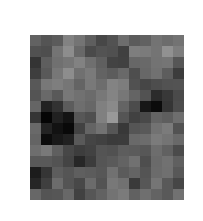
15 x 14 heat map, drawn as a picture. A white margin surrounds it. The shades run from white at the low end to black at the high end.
There are no regular stripes. An odd patch, higher than its surroundings, sits in the middle left. The middle left is the ninth with the highest average. Values change most from cell to cell in the middle left.
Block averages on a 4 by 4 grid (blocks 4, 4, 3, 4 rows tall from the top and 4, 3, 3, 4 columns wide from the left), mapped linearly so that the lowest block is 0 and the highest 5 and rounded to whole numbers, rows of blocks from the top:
1 1 2 0 | 3 0 0 4 | 5 3 3 1 | 3 3 1 1
